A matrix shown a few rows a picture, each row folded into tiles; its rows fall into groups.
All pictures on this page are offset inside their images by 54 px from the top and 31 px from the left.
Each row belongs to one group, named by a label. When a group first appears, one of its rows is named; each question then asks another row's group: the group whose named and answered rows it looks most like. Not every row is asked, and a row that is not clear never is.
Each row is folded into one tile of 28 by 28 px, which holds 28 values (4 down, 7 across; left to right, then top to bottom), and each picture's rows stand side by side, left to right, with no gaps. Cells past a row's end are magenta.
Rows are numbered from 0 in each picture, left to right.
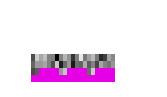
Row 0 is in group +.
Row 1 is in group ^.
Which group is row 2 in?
^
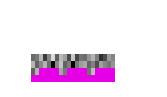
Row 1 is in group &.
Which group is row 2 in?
^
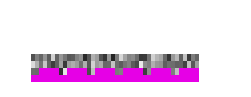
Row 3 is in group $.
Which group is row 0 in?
+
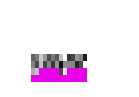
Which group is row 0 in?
$
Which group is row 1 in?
^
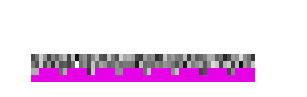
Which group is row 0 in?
$
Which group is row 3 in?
$
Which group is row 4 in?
^
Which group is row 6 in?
+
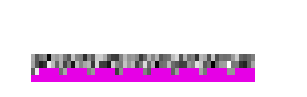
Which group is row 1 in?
&
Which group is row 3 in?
+
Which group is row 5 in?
&
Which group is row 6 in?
&
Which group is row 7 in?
$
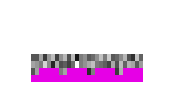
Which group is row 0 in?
+
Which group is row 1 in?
&
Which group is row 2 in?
+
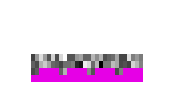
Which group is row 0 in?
+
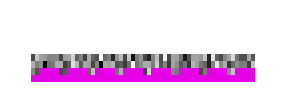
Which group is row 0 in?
$
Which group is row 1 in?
+
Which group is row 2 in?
&
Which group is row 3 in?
&
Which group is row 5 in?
^
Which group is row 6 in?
&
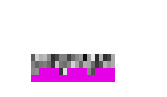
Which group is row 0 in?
$
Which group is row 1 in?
+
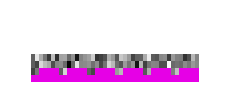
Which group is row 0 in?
+
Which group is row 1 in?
&
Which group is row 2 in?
^
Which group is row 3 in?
$
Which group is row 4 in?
^
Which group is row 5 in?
^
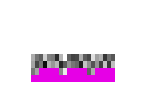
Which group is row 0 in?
&
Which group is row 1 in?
^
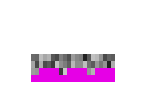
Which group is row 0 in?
$
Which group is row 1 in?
+
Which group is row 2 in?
$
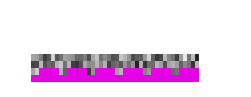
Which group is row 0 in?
^
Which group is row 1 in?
$
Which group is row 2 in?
+
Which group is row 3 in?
$
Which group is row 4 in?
^
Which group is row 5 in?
+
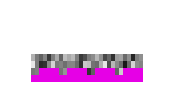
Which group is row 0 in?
&
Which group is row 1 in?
$
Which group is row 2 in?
+
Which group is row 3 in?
&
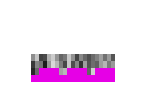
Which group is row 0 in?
^
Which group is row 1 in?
$
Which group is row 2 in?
+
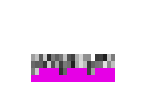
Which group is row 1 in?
^
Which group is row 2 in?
^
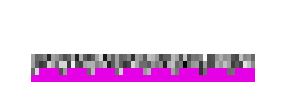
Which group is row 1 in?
+
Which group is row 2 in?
+
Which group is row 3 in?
&
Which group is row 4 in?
$
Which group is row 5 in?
&
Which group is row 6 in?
^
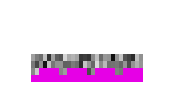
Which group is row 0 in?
&
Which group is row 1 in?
$
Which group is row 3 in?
^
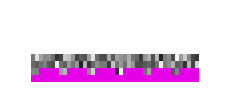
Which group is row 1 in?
$
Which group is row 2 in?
^
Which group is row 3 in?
+
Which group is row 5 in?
$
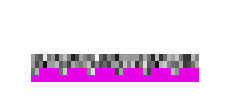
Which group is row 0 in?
&
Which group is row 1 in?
^
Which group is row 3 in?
+
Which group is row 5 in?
^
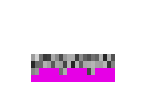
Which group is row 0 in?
^
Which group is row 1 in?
$
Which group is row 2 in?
+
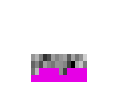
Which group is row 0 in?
^
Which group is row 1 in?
&
